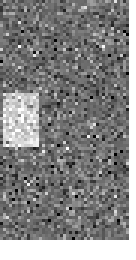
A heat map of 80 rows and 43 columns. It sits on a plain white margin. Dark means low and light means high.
Odd patch: higher, in the middle left. Stripes: none. Ninth with the highest average: middle left.
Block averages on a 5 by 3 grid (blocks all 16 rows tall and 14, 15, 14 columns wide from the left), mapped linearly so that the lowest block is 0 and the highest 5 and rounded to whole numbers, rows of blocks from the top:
0 0 0 | 1 0 0 | 5 0 0 | 0 0 0 | 0 0 0
